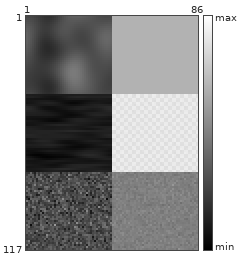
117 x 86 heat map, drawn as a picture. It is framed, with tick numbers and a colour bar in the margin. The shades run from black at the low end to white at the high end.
The table splits into 3 rows of 2 panels. Panel 1,1: low, smooth. Panel 1,2: high, flat. Panel 2,1: very low, streaked across, faint in contrast. Panel 2,2: very high, checkered, faint in contrast. Panel 3,1: low, fine-grained. Panel 3,2: middling, fine-grained, faint in contrast.
